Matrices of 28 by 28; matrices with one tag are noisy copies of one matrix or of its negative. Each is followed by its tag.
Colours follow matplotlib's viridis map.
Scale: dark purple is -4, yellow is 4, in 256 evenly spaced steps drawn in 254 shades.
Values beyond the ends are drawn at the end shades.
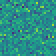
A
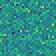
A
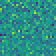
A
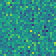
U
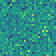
U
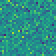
A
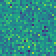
U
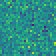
U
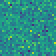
U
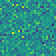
A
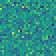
A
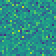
A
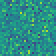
U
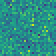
U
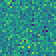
U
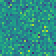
U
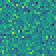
A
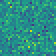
U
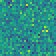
U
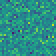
A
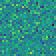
A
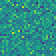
A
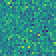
U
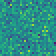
U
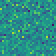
A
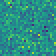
U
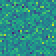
A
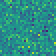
U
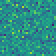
A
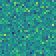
A
